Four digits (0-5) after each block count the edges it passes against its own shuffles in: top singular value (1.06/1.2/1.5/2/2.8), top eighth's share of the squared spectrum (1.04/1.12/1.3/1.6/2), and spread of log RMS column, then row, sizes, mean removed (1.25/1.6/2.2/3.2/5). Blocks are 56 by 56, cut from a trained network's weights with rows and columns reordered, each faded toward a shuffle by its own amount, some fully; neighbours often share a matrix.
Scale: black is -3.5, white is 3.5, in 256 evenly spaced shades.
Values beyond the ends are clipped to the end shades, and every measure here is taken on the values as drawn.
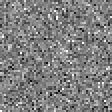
1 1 0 0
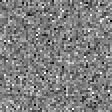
0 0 0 0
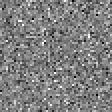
0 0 0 0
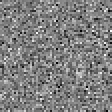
2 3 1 2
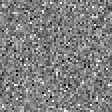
0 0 0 0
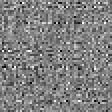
3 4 1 3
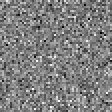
0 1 0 0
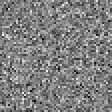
2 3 0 0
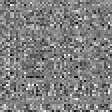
3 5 1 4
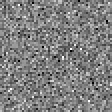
0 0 0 0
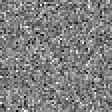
0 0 0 0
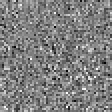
3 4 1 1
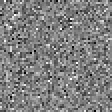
2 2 1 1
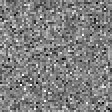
0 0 0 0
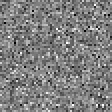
2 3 1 1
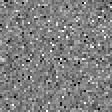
1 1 0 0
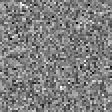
2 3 0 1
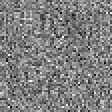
2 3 0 2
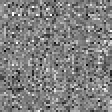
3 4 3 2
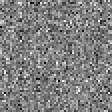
2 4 1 2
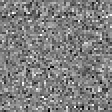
2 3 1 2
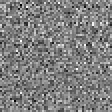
3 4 1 2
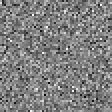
2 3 0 1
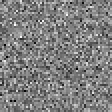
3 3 1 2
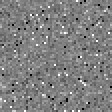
0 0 0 0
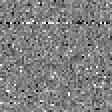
3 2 0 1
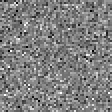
1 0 0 0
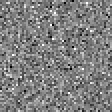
0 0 0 0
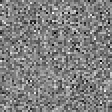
3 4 1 2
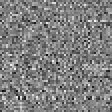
3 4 1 2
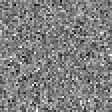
2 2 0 1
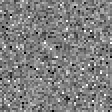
2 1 0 0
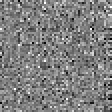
3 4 3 1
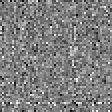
2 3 1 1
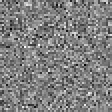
3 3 1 2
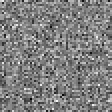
3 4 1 2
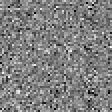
3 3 2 1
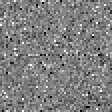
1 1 0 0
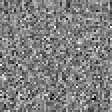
3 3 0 2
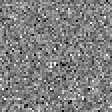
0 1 0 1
